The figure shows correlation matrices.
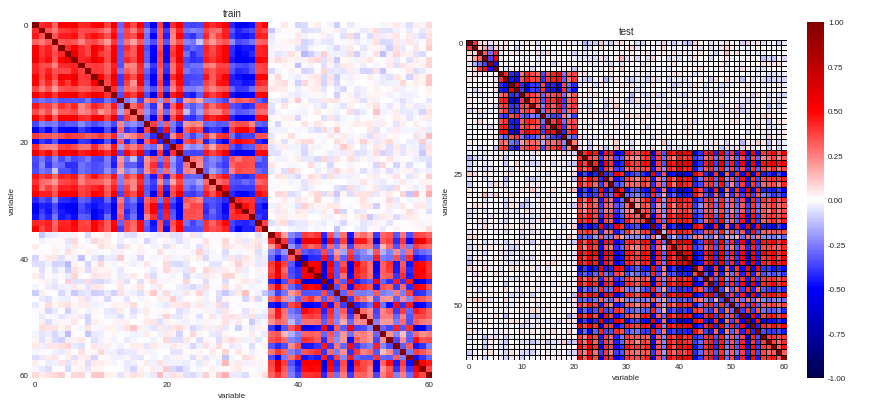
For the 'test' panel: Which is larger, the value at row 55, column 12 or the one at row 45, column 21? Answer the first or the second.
the second
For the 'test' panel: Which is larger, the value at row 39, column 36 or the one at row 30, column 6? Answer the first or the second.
the first
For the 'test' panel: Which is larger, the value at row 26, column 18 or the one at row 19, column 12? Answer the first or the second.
the second
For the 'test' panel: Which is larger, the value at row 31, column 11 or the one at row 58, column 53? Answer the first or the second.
the first
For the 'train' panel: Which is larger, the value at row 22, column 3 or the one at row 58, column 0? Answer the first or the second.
the first
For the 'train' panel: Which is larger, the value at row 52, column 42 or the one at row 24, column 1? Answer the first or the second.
the second
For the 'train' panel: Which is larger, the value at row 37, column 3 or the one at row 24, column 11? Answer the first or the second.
the first
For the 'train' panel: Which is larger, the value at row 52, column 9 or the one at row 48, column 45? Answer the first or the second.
the first
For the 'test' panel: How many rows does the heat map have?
61
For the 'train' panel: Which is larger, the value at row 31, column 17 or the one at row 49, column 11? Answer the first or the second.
the first
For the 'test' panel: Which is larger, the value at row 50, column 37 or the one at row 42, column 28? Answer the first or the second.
the first
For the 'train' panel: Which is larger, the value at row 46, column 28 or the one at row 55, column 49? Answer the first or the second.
the first
